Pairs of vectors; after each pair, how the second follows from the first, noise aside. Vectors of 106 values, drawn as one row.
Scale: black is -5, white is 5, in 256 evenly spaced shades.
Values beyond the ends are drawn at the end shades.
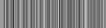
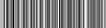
scaled up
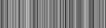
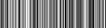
scaled up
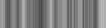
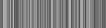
shuffled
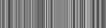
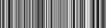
scaled up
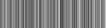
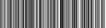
scaled up
